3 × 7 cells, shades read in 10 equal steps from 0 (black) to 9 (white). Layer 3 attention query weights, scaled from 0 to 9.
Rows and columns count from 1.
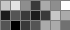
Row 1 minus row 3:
4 8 3 -1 0 -1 5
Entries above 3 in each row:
6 2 3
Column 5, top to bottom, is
6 2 6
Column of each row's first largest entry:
7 6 5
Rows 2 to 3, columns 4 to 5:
1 2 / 3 6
